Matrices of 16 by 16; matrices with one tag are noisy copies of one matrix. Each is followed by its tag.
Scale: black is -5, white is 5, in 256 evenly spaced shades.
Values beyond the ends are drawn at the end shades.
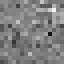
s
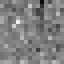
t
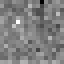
t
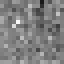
t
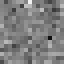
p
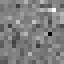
s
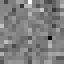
p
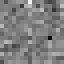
p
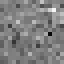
s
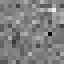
s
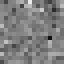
p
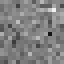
s
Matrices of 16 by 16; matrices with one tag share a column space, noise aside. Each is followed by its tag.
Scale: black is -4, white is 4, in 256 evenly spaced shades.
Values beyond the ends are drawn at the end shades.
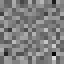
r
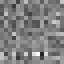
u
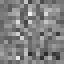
u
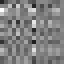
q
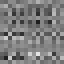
u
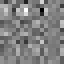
q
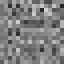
q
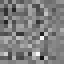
u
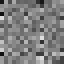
r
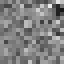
q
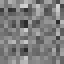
q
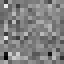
u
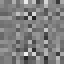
r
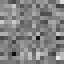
u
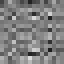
r
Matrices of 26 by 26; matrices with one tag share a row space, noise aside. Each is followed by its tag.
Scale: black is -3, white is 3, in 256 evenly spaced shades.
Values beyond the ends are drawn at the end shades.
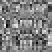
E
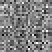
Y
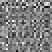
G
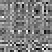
Y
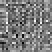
G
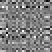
G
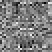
E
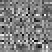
Y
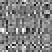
G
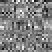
Y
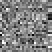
E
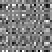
G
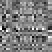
E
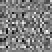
G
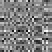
Y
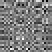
Y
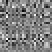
G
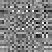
Y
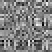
Y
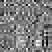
Y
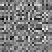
Y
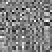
G
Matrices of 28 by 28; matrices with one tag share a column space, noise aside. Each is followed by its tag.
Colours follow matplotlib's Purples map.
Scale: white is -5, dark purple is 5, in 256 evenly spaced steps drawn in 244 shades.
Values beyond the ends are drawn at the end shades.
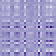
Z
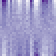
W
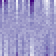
W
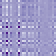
Z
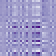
Z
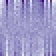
W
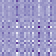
Z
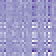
Z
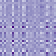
Z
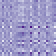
Z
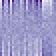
W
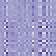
Z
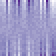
W
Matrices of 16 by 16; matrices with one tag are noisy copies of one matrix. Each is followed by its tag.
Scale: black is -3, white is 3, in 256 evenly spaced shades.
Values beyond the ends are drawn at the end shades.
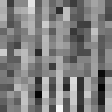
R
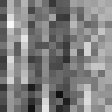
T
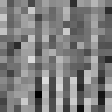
R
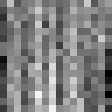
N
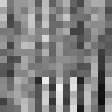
R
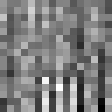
R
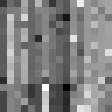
T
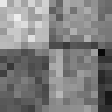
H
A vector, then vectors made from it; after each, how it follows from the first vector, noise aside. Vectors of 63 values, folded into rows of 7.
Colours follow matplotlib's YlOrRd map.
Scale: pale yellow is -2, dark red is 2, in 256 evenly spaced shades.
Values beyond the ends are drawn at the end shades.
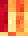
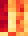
copied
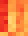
shrunk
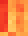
shrunk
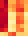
copied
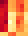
copied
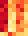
copied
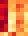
copied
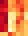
copied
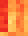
shrunk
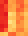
shrunk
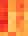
shrunk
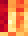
copied
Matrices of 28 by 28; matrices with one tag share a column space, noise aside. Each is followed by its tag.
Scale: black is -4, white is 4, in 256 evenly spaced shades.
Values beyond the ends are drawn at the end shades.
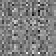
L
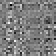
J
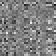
J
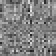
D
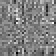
D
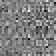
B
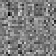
L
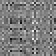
J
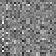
J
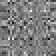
B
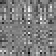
D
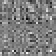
D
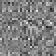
B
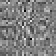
B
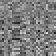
J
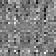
D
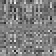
D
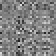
J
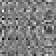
B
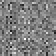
J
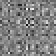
L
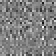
B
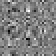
B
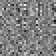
L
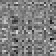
J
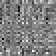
D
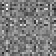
L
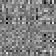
D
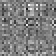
L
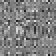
B
